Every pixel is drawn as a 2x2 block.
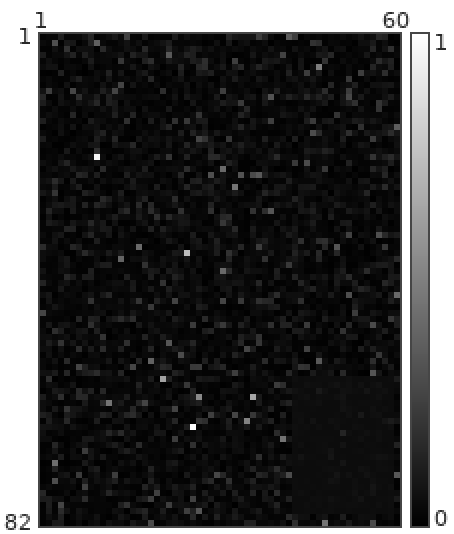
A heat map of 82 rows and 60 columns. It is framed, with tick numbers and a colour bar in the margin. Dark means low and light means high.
Histogram: skewed, a long tail of high values. Mirror symmetry: none. Grain: fine. Stripes: none. Calmest part: bottom right. Odd patch: calmer, in the bottom right. Seam: none.
